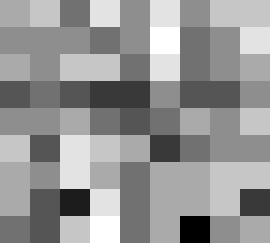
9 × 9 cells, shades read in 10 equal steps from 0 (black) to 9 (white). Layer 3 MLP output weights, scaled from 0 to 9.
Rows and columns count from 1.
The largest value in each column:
7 7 8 9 6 9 6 7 8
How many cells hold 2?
4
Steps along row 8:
down down up down up same up down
